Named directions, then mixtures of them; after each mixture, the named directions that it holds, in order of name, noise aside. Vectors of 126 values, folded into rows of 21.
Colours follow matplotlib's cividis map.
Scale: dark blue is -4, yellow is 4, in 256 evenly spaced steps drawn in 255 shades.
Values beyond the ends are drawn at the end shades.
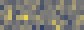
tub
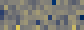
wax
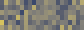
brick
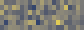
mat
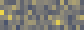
mat, tub, wax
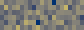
mat, wax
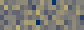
mat, wax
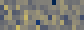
mat, tub, wax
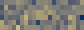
brick, wax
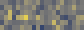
tub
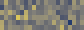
brick, tub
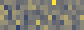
mat, tub, wax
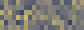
brick, mat, tub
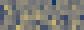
tub, wax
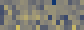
tub, wax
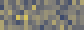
brick, tub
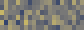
brick, mat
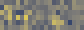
brick, mat, tub
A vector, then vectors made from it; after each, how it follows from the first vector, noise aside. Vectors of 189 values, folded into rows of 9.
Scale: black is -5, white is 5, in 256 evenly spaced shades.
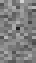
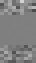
partly zeroed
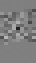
partly zeroed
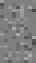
partly zeroed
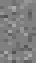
partly zeroed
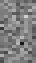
wrapped around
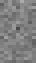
shrunk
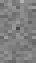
shrunk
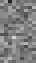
wrapped around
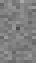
shrunk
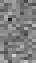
wrapped around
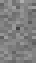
shrunk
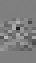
partly zeroed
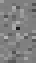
partly zeroed
